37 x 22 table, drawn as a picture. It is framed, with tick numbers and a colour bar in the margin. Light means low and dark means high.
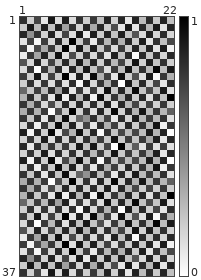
Grain: checkered. Odd rows or columns: none. Histogram: two levels. Seam: none. Mirror symmetry: top to bottom.
